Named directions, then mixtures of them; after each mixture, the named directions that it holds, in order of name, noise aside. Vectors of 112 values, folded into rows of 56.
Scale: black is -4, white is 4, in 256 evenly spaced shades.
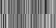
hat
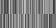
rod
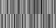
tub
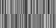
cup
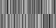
rod, tub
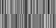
cup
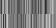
hat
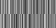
cup, tub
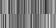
hat, rod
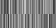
rod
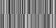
cup, rod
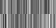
cup, hat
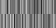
tub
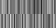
tub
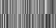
hat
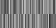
rod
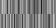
tub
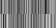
hat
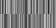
cup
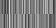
cup, rod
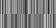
cup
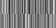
cup, rod
